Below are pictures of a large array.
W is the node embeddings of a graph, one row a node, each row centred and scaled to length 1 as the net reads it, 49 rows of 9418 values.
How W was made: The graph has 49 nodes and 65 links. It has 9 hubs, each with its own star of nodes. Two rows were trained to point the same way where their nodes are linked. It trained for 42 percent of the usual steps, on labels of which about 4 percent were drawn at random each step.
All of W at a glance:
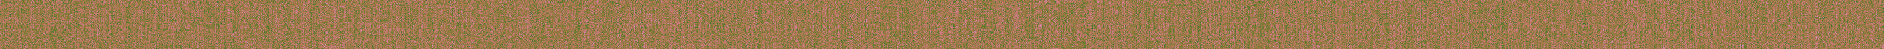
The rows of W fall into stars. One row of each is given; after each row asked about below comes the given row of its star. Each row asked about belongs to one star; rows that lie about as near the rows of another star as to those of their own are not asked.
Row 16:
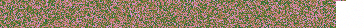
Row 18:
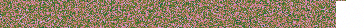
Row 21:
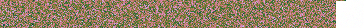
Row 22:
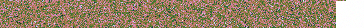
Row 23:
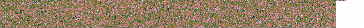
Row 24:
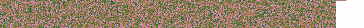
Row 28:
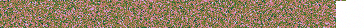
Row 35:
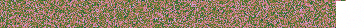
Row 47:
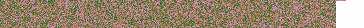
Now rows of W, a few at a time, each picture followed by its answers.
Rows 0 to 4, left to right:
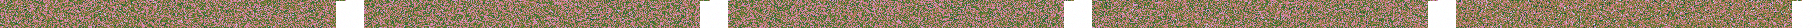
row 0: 35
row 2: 28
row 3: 47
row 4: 21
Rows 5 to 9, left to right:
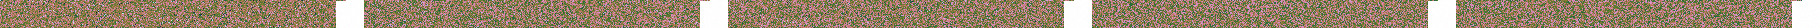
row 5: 22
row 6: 47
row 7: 16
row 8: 21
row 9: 24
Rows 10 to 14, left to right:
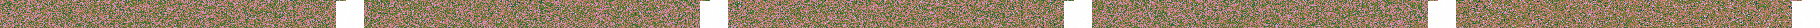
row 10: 18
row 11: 28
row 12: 22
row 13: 18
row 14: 16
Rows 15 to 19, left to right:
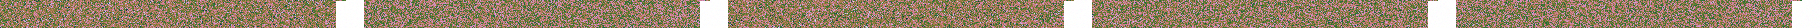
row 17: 21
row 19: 16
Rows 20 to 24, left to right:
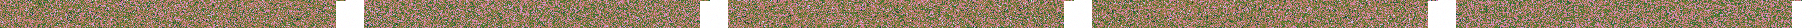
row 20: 21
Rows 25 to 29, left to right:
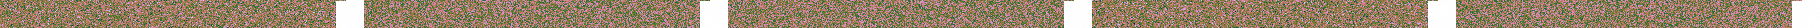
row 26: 28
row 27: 22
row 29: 23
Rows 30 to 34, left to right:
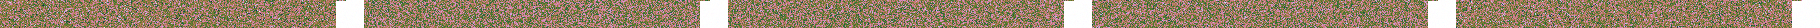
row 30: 23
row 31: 35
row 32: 35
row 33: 28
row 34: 18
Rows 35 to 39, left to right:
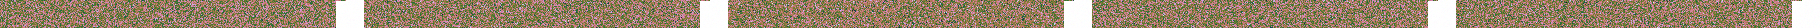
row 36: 16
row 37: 28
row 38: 35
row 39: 24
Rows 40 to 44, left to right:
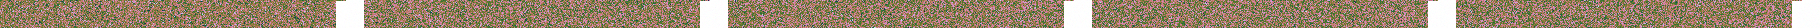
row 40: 28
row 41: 22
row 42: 47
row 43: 16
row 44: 18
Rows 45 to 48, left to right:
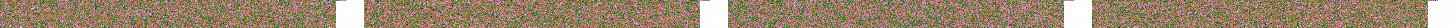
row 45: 47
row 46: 16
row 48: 24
